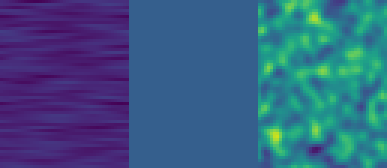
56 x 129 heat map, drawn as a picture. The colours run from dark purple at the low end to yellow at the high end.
The table splits into one row of 3 panels. Panel 1,1: very low, streaked across, faint in contrast. Panel 1,2: low, flat. Panel 1,3: middling, blotchy, strong in contrast.
